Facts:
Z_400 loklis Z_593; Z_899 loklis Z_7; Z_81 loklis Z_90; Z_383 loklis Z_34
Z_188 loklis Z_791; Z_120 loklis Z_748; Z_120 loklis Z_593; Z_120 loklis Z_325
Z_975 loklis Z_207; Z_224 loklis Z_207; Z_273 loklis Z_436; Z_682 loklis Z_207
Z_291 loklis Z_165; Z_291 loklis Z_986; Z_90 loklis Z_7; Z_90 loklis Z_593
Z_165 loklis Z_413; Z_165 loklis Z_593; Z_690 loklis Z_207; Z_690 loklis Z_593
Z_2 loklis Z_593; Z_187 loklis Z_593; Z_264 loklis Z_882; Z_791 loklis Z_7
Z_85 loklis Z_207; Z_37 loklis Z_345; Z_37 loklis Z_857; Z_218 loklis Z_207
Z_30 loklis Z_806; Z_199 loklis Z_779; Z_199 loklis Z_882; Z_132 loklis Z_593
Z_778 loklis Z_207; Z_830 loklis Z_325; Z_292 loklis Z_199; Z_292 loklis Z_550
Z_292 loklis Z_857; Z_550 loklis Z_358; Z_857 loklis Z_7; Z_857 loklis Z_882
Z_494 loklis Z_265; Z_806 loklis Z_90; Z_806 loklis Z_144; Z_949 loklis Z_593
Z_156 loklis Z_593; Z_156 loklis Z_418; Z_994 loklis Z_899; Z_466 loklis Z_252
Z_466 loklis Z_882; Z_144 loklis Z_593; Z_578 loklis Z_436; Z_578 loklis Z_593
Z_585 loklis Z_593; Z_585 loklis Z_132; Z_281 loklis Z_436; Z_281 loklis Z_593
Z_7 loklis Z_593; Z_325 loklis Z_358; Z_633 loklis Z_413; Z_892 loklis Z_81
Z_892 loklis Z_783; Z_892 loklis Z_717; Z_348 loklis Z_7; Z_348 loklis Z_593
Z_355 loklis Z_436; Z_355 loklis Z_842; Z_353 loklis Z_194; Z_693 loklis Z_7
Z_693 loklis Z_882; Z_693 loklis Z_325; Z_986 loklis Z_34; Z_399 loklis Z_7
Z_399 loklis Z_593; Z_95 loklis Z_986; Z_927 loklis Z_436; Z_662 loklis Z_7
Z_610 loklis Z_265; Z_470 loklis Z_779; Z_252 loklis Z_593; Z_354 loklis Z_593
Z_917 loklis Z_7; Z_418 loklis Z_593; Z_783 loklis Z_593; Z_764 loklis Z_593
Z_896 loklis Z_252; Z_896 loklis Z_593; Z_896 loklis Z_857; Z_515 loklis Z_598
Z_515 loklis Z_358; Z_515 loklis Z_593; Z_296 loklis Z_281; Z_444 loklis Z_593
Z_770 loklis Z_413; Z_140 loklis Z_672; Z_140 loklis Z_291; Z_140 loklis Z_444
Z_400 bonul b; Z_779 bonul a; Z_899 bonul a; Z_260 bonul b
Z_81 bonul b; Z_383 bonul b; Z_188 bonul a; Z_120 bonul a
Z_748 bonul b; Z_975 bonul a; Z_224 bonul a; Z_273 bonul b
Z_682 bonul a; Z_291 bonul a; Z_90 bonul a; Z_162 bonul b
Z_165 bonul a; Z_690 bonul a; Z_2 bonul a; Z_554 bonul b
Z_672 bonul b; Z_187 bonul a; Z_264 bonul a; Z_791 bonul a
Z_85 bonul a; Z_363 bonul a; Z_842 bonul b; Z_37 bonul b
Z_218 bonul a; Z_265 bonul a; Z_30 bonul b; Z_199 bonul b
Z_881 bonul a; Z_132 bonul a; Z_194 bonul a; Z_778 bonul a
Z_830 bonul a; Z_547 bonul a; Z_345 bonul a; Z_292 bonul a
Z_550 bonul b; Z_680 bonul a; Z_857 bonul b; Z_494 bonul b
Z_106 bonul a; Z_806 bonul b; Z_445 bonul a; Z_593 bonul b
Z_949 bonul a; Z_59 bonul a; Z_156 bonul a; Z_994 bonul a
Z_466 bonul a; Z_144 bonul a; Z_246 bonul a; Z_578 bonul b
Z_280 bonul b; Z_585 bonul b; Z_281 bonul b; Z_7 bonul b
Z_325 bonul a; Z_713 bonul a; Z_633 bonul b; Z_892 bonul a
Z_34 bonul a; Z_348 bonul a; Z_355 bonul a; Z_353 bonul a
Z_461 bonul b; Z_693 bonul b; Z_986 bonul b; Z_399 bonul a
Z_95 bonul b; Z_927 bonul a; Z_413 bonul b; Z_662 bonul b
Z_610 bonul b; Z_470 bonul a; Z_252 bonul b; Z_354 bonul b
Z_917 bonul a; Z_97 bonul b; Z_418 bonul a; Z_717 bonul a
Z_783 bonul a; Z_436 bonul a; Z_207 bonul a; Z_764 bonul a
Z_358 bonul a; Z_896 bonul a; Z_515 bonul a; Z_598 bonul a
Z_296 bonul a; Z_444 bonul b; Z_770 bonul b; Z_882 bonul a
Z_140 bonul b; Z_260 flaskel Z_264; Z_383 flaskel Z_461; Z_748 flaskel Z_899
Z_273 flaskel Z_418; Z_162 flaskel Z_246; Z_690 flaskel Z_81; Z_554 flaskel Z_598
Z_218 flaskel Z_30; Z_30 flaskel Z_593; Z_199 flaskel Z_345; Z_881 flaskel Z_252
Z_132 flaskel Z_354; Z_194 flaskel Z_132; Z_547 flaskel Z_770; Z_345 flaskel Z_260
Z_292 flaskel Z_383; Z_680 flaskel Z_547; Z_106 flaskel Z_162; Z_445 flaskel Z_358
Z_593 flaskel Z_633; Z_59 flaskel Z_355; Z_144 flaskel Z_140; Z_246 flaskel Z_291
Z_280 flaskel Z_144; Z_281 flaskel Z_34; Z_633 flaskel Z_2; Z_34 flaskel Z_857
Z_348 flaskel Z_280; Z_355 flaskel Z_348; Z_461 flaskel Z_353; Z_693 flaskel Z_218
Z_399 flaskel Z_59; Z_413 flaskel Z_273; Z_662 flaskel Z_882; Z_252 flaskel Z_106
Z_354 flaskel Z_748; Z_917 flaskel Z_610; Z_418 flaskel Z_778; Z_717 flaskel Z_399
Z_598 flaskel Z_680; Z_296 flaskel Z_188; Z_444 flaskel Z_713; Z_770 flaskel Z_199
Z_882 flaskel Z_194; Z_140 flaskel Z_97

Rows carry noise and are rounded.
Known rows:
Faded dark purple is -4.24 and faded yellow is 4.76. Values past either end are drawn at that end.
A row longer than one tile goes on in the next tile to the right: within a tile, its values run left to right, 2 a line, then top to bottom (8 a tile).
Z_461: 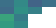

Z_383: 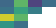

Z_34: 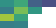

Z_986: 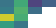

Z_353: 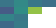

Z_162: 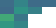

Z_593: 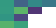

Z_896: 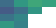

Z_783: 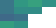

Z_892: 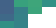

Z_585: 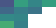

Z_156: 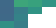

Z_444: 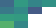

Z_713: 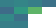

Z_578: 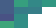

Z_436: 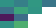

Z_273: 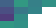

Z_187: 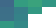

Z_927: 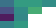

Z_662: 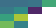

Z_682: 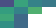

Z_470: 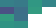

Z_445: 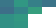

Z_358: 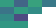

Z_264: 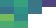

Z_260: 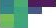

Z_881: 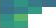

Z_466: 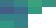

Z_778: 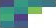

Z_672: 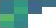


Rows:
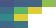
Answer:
Z_140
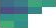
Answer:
Z_292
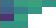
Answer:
Z_296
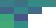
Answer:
Z_857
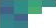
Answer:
Z_188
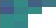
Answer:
Z_494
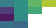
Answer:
Z_355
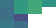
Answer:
Z_2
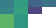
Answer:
Z_413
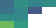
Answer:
Z_252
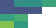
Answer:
Z_693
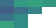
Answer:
Z_917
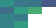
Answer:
Z_265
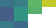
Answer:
Z_348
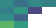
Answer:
Z_7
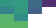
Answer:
Z_345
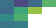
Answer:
Z_280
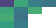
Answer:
Z_218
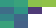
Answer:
Z_717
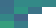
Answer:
Z_81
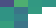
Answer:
Z_690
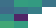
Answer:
Z_748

